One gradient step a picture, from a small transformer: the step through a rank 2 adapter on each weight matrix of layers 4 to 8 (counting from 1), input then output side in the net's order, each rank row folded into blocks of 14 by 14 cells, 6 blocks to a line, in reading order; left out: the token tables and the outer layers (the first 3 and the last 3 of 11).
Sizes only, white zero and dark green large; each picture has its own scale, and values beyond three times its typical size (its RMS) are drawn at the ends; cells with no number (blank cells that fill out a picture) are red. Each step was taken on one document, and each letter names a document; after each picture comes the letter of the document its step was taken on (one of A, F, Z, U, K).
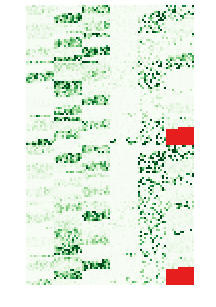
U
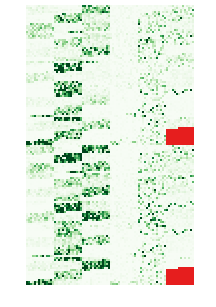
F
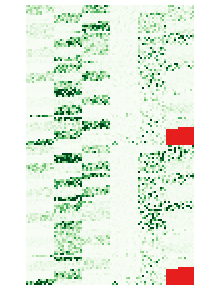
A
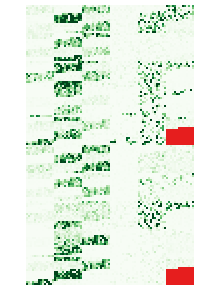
U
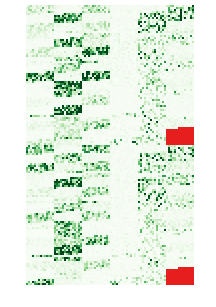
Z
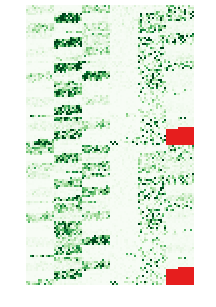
A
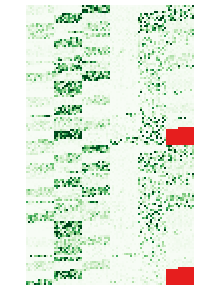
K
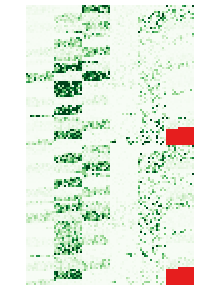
U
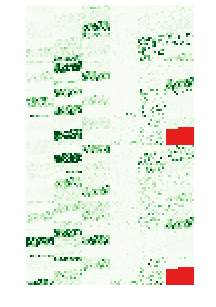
F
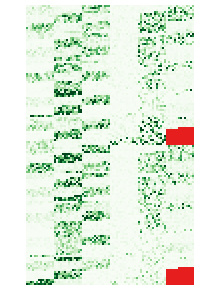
A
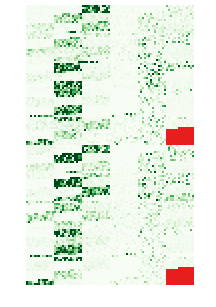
K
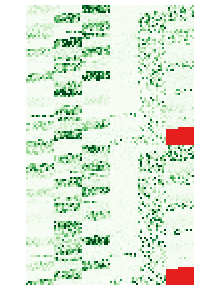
Z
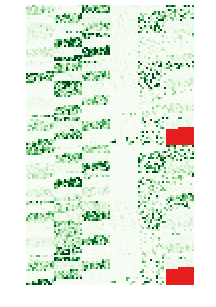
U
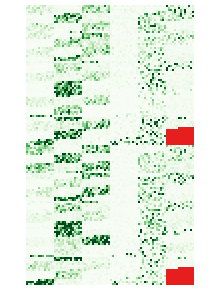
A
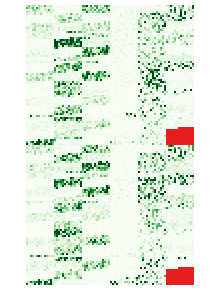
A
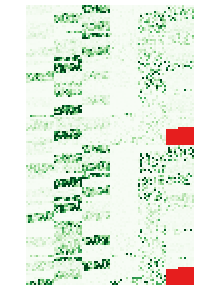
Z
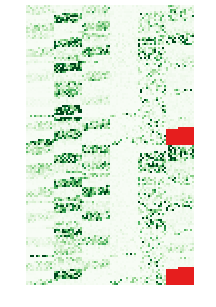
Z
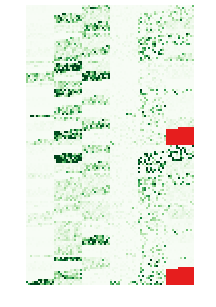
F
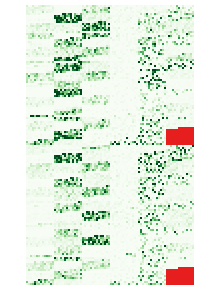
F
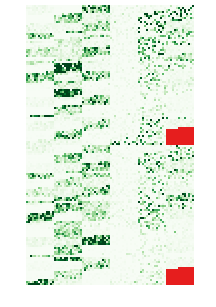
F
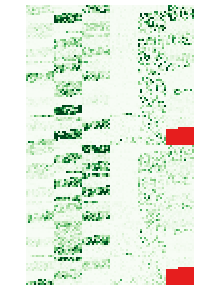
Z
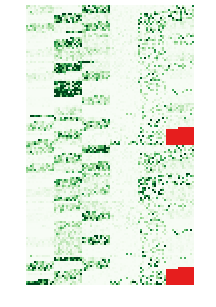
F
